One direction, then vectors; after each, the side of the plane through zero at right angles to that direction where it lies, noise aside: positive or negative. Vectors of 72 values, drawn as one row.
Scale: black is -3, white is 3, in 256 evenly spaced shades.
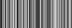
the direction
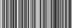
negative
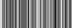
negative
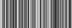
negative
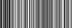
positive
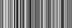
positive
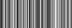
positive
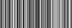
positive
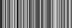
positive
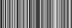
positive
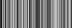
positive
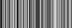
positive
